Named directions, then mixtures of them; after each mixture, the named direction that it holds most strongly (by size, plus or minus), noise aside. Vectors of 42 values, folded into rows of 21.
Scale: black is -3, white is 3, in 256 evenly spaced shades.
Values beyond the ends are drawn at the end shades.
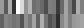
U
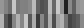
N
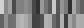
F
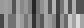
F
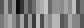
U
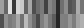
U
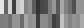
U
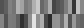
F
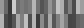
N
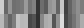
F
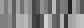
F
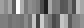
U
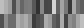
F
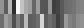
U
